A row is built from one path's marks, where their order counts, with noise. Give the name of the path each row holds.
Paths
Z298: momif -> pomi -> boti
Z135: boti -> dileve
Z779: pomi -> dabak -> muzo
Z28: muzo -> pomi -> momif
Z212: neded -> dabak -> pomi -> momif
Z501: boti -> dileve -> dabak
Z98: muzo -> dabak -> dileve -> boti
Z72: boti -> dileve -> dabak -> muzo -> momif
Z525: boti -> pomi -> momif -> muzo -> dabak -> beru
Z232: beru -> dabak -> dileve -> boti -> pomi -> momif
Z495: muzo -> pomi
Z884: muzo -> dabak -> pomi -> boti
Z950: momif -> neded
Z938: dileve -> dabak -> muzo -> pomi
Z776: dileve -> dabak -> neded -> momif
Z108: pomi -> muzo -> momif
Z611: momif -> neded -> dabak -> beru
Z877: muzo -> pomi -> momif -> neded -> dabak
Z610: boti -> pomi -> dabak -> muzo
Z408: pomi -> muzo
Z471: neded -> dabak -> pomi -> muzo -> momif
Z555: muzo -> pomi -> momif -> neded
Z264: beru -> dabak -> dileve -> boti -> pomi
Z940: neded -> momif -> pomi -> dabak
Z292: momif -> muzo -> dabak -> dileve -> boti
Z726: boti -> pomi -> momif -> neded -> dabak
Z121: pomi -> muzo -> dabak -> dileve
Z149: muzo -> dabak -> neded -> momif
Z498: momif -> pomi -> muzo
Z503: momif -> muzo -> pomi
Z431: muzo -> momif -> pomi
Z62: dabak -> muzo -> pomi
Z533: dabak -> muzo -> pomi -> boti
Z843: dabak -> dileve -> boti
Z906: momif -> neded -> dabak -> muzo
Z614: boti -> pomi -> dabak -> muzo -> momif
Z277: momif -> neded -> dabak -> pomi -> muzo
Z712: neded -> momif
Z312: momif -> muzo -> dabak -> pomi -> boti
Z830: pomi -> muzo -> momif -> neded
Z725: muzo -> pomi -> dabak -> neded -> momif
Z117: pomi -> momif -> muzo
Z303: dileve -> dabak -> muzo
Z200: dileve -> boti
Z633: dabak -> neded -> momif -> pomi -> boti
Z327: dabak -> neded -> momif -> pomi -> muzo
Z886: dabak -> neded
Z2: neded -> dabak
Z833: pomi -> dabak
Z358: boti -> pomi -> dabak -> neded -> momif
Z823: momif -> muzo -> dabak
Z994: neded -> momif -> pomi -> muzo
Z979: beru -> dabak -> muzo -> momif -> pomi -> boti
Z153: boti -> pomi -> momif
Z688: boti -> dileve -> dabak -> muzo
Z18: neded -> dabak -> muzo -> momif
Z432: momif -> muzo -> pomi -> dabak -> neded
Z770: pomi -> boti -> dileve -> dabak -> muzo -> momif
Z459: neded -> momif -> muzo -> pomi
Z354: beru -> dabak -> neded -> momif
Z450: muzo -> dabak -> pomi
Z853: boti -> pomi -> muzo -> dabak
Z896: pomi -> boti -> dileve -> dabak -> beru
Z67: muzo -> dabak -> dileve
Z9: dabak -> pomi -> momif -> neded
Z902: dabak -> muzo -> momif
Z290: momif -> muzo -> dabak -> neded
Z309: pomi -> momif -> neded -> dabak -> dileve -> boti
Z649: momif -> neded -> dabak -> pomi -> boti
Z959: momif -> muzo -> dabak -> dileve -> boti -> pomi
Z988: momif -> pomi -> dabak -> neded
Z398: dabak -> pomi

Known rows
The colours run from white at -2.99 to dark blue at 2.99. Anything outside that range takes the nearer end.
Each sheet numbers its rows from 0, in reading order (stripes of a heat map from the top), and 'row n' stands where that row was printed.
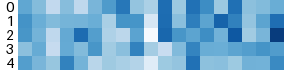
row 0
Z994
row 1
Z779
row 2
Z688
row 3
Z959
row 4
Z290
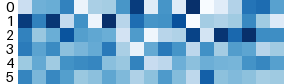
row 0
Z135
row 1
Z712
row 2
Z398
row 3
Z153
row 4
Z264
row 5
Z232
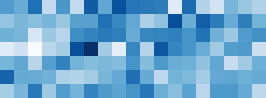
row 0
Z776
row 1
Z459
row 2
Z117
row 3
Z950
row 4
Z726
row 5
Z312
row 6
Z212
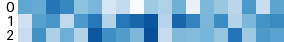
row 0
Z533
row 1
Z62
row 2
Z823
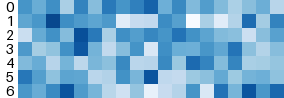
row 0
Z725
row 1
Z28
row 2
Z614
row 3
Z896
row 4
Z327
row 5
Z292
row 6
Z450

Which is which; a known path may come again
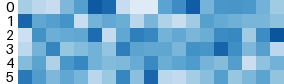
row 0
Z886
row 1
Z979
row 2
Z853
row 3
Z471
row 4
Z726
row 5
Z292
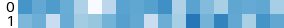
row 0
Z649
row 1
Z988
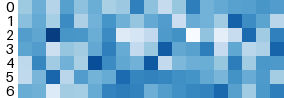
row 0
Z959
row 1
Z940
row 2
Z28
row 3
Z498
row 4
Z823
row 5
Z18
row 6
Z117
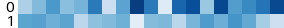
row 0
Z495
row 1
Z633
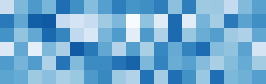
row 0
Z770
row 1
Z67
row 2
Z525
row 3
Z9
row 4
Z725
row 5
Z994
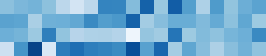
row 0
Z277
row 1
Z877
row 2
Z290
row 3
Z902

